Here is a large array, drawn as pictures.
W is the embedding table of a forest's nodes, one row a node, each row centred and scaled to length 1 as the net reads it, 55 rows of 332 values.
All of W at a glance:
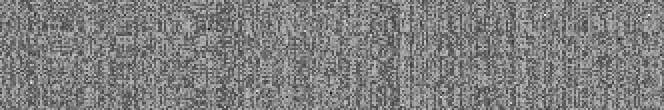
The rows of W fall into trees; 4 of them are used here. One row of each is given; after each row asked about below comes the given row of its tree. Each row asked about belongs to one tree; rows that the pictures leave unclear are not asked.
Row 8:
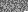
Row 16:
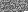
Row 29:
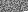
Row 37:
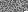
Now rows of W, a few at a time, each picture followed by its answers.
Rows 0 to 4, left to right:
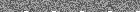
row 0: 37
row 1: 29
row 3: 37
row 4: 8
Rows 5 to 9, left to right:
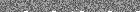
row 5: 37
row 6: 29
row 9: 29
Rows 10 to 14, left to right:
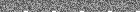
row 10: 8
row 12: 8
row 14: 8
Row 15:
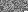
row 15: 8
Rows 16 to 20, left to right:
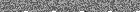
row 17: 16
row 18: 29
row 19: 37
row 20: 29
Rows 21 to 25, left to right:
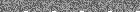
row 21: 29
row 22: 37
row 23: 8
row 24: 37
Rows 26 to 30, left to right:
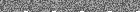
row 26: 8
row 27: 8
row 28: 16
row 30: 37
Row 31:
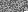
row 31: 37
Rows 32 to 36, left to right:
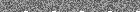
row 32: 16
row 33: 37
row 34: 8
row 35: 37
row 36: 8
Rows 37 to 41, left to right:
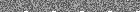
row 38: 29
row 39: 37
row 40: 29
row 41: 29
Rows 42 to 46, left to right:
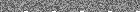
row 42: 37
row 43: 37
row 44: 8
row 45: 8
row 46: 8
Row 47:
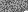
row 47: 16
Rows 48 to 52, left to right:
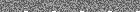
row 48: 8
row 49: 37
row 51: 8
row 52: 8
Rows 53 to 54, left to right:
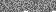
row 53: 29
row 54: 16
